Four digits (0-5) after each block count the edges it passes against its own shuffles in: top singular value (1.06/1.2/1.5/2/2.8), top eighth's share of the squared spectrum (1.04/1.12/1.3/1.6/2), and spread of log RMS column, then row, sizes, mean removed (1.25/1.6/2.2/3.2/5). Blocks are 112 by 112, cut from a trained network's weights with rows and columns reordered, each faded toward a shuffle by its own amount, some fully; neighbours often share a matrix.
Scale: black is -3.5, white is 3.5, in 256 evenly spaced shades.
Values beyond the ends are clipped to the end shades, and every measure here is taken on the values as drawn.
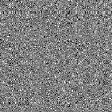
4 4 2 3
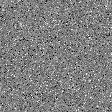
0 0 0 0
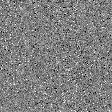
2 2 1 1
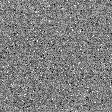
1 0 0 0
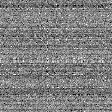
4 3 1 2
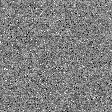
1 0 0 0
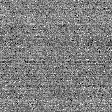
3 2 1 0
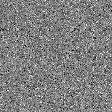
3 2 1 1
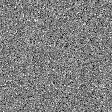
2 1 0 0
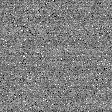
2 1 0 0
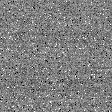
2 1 1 0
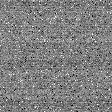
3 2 1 0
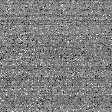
3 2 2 0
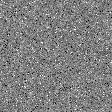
0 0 0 0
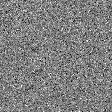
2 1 0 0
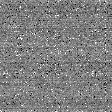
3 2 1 1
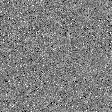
1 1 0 1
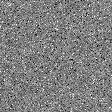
0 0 0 0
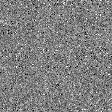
2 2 1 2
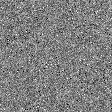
0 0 0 0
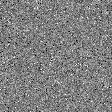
0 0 0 0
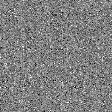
2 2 1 2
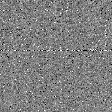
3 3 0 2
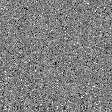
1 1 0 1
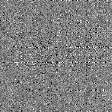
3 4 2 3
